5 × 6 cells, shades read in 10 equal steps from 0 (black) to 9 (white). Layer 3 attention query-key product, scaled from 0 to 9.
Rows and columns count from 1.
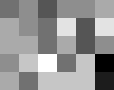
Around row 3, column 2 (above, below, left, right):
5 7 6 4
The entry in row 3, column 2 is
6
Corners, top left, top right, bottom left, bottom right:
4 6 6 1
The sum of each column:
27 27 27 30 25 20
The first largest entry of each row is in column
6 4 1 3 3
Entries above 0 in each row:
6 6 6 5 6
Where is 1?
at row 5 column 6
